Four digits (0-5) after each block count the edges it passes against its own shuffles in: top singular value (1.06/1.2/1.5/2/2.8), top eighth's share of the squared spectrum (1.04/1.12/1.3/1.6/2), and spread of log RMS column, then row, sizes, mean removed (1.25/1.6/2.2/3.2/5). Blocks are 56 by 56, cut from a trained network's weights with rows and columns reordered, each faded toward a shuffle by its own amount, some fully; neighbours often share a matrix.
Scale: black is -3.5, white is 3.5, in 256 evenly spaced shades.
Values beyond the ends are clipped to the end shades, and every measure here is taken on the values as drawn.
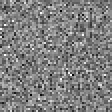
2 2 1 0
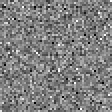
0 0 0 0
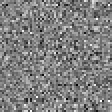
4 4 2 2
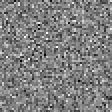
0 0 0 0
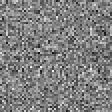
3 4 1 1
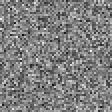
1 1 0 0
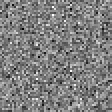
2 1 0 0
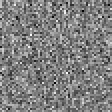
3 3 1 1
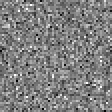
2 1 0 0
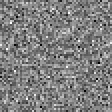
3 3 0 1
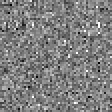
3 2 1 0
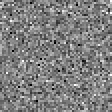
2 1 0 0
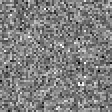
1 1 0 0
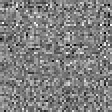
3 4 1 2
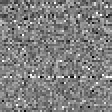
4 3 0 2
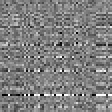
5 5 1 3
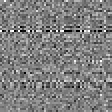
4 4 1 3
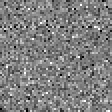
3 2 0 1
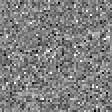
0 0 0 0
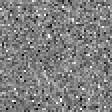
0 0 0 0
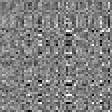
4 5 3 3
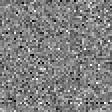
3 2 0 1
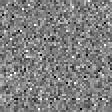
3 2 0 1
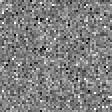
1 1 0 0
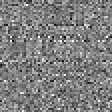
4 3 0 2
